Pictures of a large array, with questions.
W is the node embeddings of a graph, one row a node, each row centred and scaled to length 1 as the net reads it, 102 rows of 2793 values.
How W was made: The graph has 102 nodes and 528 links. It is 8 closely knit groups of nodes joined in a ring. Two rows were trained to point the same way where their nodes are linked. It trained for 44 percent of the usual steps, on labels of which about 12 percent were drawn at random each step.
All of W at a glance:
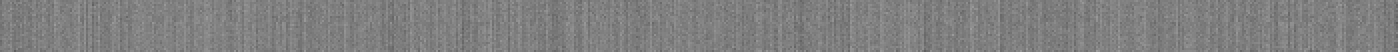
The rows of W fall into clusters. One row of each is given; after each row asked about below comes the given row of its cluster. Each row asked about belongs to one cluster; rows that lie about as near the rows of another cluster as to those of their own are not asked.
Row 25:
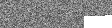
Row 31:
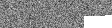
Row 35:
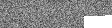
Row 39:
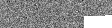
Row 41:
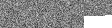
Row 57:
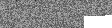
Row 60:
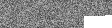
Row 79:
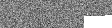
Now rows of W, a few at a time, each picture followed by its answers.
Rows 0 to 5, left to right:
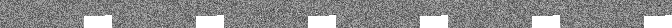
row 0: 60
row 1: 35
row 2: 39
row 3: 31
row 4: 31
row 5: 57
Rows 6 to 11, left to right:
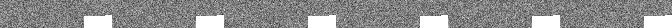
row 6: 31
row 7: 79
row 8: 39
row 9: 41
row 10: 79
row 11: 79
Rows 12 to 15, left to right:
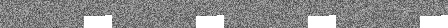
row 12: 79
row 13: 25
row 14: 60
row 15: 25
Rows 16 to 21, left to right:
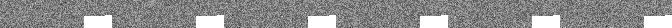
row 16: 60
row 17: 60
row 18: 41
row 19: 31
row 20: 31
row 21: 39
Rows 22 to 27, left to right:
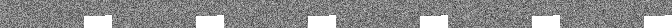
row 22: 39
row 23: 35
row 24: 79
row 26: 25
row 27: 35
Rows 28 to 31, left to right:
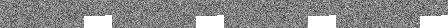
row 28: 31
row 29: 41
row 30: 79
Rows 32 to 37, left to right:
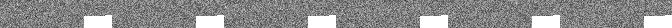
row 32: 41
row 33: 41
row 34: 41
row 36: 41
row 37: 35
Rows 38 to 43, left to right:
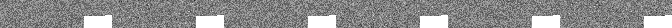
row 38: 41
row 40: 41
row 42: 60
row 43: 39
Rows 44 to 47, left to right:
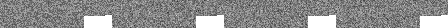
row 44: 25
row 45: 57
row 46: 57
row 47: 57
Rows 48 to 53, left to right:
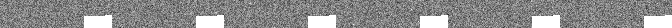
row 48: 57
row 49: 60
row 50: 57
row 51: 31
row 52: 79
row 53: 35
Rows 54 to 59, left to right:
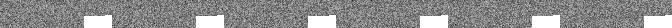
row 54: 35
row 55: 57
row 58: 60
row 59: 31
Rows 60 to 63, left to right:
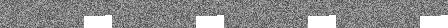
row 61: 31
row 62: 79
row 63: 35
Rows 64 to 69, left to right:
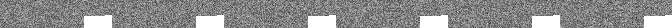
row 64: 60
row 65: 35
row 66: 39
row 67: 79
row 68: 57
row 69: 25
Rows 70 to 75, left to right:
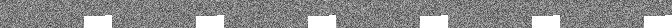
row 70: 41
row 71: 41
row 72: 31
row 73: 79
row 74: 39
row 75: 79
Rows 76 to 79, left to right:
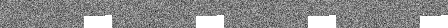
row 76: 41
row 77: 60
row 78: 31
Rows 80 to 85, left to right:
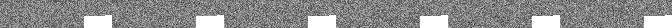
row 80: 35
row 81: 60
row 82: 79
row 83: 25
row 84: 25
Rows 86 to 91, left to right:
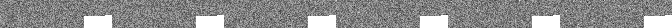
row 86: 31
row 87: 57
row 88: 41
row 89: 79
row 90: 31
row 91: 25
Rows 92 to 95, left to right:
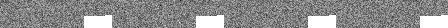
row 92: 35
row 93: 31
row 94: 31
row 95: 39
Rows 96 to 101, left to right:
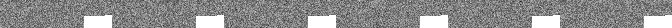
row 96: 79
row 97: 35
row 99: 60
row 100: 79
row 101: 41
